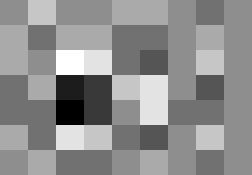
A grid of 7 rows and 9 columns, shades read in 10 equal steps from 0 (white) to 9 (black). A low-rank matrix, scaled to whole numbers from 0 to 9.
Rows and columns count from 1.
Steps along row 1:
down up same down same up up down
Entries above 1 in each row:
9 9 7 8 8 8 9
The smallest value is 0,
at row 3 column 3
